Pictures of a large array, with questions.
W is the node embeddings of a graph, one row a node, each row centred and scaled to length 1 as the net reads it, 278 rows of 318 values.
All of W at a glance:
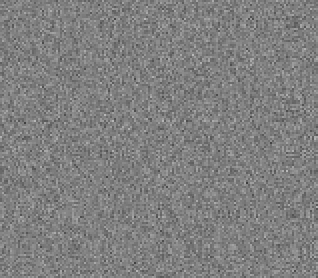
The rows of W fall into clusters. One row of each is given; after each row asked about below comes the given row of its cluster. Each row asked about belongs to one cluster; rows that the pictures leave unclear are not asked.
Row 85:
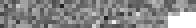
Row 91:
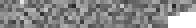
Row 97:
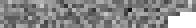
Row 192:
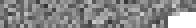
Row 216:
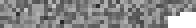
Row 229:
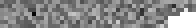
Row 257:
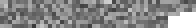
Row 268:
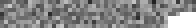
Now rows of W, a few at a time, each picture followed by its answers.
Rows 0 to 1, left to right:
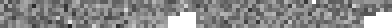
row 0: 85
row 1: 229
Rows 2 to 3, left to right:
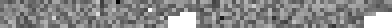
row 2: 229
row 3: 192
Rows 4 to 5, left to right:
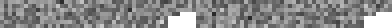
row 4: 97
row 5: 216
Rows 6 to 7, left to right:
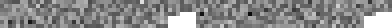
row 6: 91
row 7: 268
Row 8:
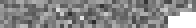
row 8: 97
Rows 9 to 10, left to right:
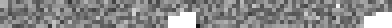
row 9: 257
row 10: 268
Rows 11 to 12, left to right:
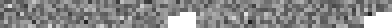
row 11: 268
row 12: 91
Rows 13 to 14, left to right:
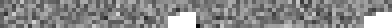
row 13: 268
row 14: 268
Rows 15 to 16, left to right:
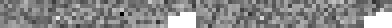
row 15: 85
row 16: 216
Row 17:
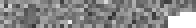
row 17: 97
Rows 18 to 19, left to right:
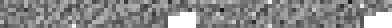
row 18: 192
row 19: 192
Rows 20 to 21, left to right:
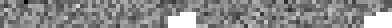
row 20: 216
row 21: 257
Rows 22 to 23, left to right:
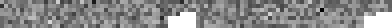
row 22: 216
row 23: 85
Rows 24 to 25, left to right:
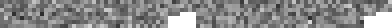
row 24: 268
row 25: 216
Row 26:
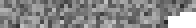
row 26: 216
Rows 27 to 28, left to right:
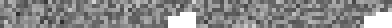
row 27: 216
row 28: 257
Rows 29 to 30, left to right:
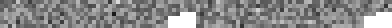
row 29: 229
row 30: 85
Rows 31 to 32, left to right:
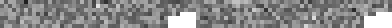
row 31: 216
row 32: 97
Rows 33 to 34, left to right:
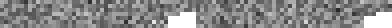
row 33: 257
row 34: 229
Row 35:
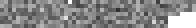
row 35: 257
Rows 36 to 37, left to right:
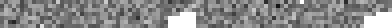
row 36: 216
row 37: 257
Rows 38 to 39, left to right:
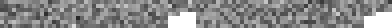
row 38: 192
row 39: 91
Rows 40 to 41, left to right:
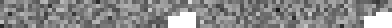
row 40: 192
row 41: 216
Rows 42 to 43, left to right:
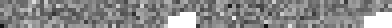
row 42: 268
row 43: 85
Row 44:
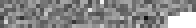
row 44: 268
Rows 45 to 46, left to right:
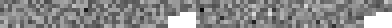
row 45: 91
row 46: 192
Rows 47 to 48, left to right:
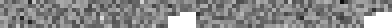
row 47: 91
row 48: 268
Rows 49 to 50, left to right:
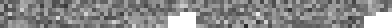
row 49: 85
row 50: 257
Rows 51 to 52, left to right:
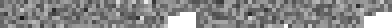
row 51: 268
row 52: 268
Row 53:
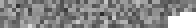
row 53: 216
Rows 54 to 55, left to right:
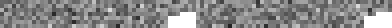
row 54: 268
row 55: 97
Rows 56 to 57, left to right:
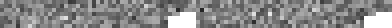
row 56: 216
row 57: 192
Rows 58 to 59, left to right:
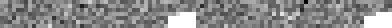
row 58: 257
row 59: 257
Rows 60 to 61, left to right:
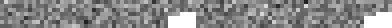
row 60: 192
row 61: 257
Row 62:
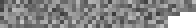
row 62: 229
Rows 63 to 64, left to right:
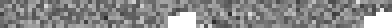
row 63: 268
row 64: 229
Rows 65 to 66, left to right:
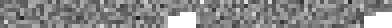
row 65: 268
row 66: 192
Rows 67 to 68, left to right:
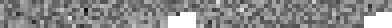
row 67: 85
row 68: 91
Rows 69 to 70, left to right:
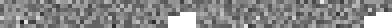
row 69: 91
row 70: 229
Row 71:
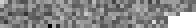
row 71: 257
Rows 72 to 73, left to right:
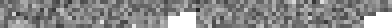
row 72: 85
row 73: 229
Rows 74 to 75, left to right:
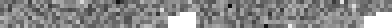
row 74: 91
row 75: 85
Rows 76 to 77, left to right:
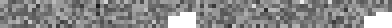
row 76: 257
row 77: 97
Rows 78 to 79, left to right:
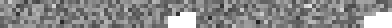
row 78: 216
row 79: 257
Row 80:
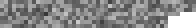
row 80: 257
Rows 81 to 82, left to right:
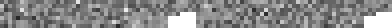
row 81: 85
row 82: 91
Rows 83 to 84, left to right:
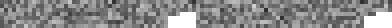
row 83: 268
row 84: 97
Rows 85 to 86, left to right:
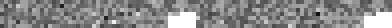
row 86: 85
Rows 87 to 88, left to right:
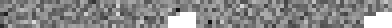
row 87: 268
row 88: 91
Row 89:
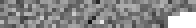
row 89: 192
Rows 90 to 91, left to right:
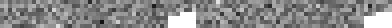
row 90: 257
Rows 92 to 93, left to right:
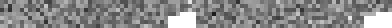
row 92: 91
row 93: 257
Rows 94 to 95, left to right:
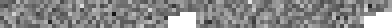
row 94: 229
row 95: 91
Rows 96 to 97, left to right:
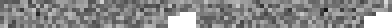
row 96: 91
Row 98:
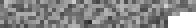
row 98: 192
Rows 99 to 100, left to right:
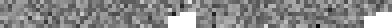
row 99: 91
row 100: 216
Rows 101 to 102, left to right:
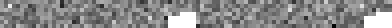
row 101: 97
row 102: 192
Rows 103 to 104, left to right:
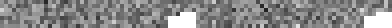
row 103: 216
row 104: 97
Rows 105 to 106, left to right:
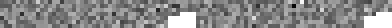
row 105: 229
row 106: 216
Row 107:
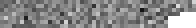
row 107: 229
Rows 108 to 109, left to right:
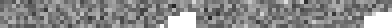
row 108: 229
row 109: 257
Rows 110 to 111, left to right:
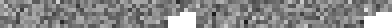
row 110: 216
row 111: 216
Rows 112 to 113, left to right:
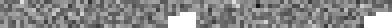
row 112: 91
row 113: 97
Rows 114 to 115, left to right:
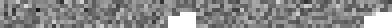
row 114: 97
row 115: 257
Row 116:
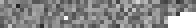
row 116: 216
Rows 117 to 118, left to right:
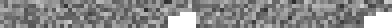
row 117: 97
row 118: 192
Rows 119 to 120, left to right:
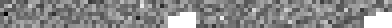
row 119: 268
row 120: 192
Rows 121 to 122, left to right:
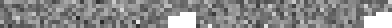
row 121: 192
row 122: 216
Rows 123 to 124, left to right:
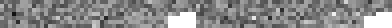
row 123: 85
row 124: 85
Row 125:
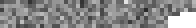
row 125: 229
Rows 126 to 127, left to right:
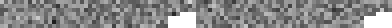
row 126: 91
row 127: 229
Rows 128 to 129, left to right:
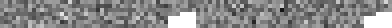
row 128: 257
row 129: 91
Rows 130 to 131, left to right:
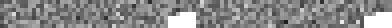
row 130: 268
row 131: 192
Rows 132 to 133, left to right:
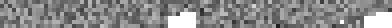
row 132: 216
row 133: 192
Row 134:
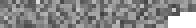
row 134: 229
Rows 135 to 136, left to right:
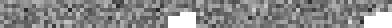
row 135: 97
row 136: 257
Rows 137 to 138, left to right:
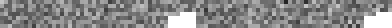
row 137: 257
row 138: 257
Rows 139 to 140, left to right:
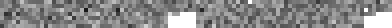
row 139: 85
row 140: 91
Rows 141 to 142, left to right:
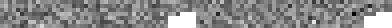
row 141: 257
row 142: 229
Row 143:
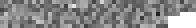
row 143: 91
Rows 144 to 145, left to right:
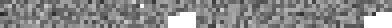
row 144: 268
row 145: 216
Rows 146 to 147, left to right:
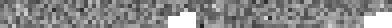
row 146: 229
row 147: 85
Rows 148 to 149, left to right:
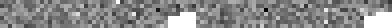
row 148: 229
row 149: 97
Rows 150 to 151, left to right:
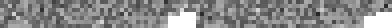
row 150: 85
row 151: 85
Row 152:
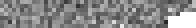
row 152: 216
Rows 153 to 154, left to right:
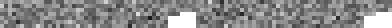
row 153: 97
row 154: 257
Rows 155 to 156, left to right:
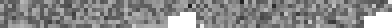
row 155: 85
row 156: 216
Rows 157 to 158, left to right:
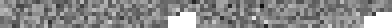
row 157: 216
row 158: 85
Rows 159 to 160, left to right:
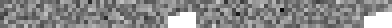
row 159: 268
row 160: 91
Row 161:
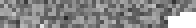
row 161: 216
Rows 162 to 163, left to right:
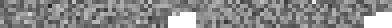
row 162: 192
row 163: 91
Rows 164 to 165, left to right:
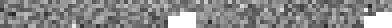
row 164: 192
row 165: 91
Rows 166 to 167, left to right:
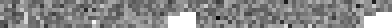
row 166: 85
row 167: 268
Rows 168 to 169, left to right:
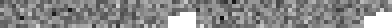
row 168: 268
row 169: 229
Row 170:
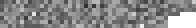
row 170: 229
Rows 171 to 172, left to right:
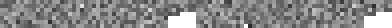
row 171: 229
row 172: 229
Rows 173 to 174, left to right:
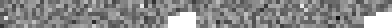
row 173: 268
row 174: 91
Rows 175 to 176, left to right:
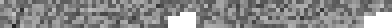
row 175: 216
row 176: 85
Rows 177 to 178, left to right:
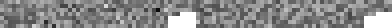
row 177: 97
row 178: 192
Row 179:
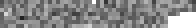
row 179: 268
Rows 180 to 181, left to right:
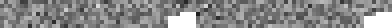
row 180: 216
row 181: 268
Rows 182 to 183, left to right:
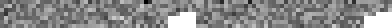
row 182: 268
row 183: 257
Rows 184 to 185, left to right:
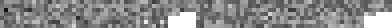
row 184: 192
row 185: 85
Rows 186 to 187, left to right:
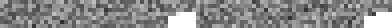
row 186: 257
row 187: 97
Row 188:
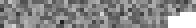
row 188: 216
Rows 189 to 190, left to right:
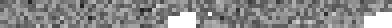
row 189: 229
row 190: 85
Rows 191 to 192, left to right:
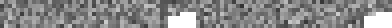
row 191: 216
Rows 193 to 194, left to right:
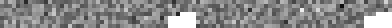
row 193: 216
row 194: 192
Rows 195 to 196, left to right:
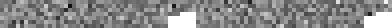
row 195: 91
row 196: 91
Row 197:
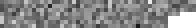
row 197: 192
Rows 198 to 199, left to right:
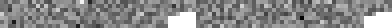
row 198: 91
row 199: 268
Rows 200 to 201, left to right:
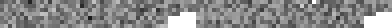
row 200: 229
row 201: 91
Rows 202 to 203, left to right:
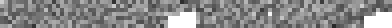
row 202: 257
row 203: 192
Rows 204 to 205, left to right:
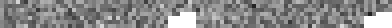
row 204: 97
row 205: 91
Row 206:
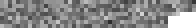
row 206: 257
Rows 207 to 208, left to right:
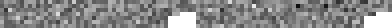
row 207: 192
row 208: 97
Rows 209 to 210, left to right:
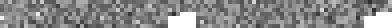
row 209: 91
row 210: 216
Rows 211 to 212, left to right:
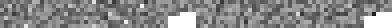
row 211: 268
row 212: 216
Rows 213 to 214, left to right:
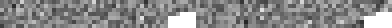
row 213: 268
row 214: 216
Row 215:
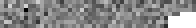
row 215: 97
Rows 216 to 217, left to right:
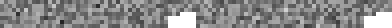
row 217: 216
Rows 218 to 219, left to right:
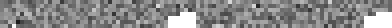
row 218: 229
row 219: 97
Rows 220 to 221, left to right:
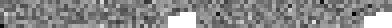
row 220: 268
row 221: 229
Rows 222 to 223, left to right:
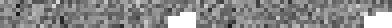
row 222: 216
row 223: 97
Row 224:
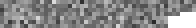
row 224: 91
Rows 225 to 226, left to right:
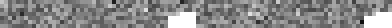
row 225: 257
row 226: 257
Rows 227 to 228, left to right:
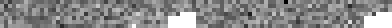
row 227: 85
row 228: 257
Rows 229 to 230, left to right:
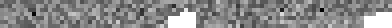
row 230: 85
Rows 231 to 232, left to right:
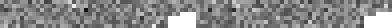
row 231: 91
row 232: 97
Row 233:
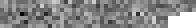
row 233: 257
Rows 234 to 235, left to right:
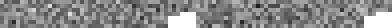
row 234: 91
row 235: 97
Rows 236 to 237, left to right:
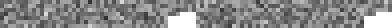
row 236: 268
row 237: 97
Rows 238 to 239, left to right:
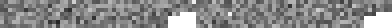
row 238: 192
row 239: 229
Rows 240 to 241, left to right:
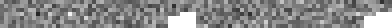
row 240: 91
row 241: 257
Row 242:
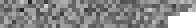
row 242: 91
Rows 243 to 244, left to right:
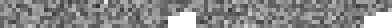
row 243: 216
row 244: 257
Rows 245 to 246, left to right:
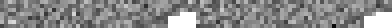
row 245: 192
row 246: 192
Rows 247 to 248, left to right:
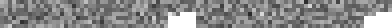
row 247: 257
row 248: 257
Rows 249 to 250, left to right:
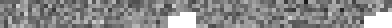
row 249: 85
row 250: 257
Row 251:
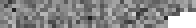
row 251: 229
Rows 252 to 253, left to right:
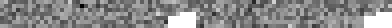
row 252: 257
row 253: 85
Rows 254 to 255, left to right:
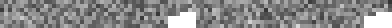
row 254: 91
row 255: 97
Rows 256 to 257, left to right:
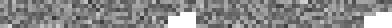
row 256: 257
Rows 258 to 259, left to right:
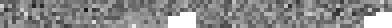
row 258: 85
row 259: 229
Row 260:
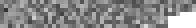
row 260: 91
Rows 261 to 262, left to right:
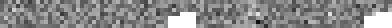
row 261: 229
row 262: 257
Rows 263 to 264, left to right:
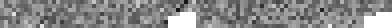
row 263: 216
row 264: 85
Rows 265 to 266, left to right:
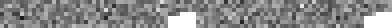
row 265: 268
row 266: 91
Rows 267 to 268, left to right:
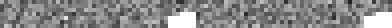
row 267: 216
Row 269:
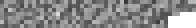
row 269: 192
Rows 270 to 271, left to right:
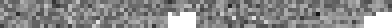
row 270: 85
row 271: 85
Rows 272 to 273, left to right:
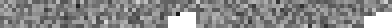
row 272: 216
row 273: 91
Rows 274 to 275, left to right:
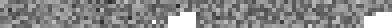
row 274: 257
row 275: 268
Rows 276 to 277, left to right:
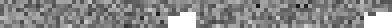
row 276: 91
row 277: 97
